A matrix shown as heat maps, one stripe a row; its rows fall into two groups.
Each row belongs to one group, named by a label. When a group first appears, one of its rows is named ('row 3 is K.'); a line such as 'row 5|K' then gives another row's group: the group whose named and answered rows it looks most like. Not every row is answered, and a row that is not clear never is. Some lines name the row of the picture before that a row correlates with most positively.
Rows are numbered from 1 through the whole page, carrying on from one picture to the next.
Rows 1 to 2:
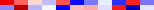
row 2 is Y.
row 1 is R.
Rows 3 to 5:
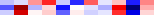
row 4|Y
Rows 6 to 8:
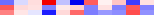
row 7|R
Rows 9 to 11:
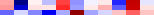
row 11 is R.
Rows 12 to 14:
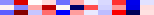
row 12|Y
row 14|Y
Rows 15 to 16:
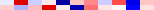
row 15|Y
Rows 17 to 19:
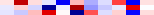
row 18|R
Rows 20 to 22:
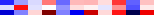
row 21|Y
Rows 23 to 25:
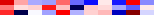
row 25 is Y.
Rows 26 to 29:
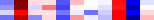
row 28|Y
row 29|Y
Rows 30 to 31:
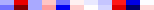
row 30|Y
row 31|Y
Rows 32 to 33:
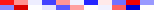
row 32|R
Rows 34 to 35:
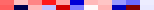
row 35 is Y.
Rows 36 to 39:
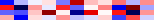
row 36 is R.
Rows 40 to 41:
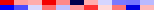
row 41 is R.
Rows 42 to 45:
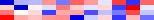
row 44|R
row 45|R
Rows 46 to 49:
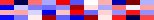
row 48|R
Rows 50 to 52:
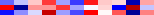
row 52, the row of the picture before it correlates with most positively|49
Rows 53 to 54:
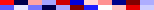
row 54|R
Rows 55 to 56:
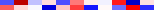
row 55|Y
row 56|R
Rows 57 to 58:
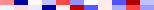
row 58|R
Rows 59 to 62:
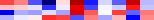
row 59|R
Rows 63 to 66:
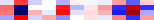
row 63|Y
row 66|Y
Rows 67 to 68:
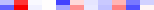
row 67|Y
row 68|Y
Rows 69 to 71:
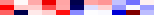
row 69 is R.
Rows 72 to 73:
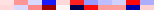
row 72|R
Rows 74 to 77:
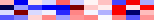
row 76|Y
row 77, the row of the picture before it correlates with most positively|73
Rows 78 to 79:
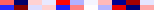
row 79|Y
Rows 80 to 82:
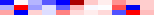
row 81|Y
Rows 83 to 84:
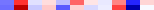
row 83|Y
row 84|Y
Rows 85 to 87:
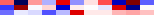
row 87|R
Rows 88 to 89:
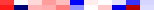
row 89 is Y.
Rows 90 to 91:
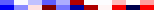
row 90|R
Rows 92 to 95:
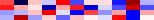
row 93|R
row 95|Y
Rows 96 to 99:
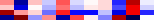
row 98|R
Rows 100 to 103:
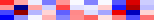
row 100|R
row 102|Y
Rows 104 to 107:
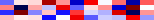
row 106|Y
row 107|R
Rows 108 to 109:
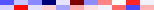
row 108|R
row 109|Y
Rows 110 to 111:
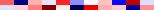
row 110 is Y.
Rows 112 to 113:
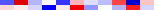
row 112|Y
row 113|R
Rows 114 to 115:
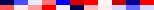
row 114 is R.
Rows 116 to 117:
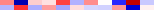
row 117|Y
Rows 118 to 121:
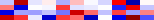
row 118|Y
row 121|R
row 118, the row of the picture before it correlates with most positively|117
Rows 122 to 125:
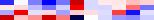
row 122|R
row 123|R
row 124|Y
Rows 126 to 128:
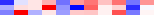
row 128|Y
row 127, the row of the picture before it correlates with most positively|125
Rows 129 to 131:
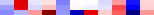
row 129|Y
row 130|Y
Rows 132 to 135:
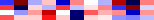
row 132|Y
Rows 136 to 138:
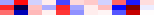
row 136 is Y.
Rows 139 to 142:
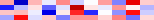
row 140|R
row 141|R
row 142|Y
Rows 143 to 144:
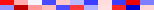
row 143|R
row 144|Y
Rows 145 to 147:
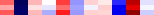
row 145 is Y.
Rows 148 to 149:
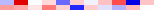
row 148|Y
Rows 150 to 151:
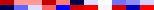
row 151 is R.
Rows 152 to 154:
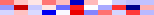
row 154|R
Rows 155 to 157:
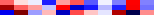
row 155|R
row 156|R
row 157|Y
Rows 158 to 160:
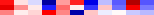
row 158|R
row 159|R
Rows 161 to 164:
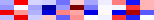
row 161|Y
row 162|R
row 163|R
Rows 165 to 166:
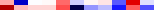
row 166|R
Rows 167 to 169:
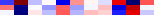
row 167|Y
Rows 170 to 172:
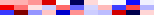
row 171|R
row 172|Y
